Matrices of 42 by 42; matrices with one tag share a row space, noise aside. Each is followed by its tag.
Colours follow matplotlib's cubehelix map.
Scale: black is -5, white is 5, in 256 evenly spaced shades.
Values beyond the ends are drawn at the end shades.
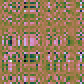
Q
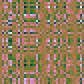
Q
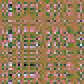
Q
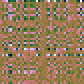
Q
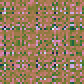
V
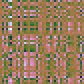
Q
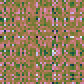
V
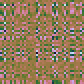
V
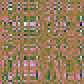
Q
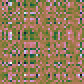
Q
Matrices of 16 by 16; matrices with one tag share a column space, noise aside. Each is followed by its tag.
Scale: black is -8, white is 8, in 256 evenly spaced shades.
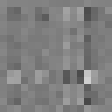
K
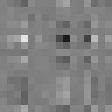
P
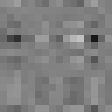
P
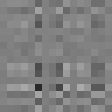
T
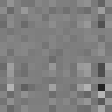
T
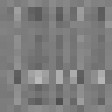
K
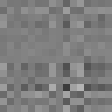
T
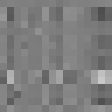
K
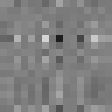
P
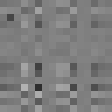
T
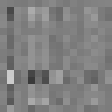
K
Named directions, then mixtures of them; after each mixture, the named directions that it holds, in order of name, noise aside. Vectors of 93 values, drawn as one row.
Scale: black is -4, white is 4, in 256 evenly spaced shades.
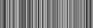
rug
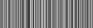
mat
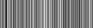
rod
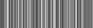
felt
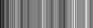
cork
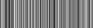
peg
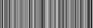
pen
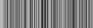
cork, felt, mat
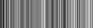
cork, pen, rod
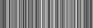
felt, rug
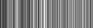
cork, rod, rug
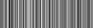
felt, peg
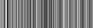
felt, rod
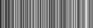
cork, peg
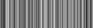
felt, peg, rug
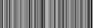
pen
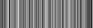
felt, pen, rug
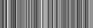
felt, rod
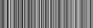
cork, felt, peg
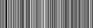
mat, rod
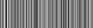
felt, rod, rug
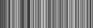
cork, mat, rug
